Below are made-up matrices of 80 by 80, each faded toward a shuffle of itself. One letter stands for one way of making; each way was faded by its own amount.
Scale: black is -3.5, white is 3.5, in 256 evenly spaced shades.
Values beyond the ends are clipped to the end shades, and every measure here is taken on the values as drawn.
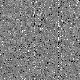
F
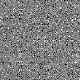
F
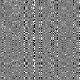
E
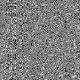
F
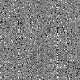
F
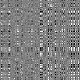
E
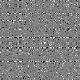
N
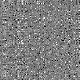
F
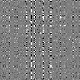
E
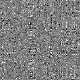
F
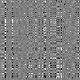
E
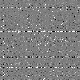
N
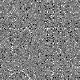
F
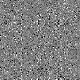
F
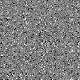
F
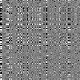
E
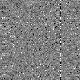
F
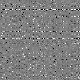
N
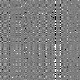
E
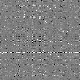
N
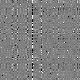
E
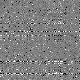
N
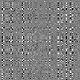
E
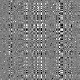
E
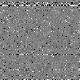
N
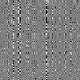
E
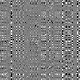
E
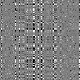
E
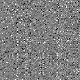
F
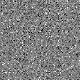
F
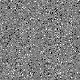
F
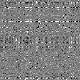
N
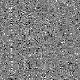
F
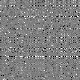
N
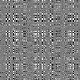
E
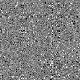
F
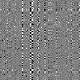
E
